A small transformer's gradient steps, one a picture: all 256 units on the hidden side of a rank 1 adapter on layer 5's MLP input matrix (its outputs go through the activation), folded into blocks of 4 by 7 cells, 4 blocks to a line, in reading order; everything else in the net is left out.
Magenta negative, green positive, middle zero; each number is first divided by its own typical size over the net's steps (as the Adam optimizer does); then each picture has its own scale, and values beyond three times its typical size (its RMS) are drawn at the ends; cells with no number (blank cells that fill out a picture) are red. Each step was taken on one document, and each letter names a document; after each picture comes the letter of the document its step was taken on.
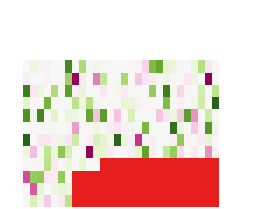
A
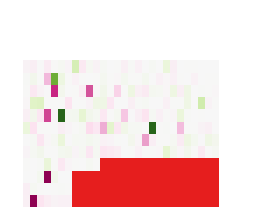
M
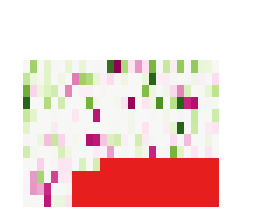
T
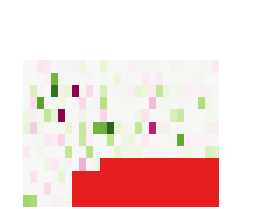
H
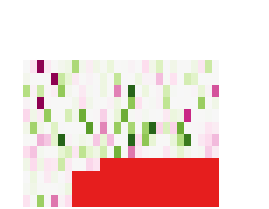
M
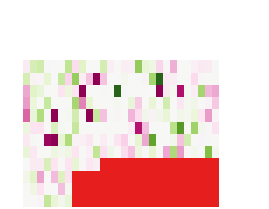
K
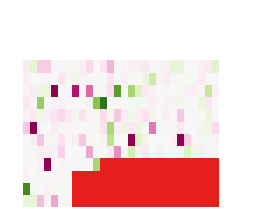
H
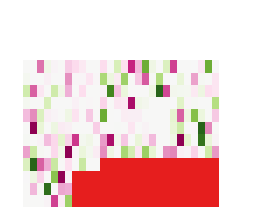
K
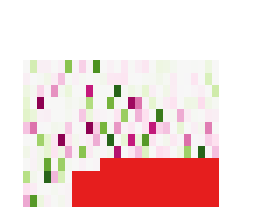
M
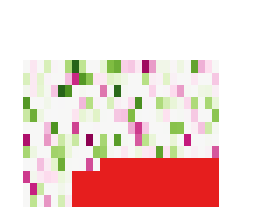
T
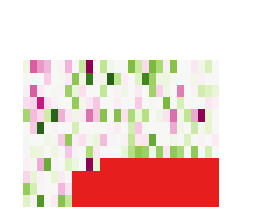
K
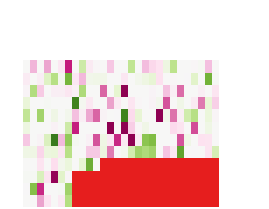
A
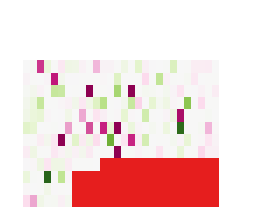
M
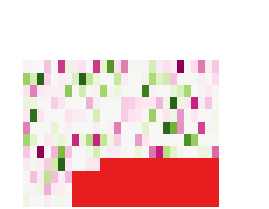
T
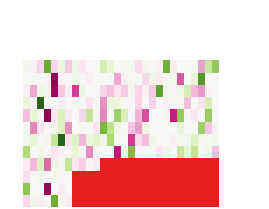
H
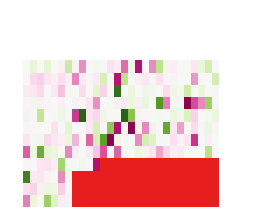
T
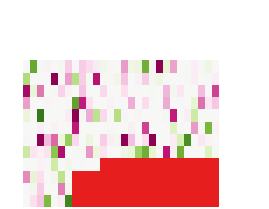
A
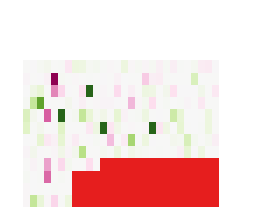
M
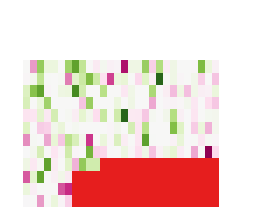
K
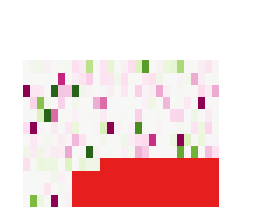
H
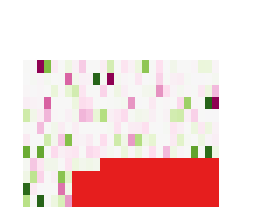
K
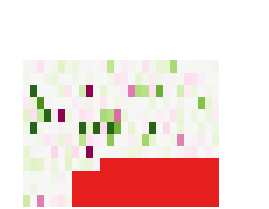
H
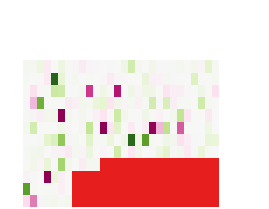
M
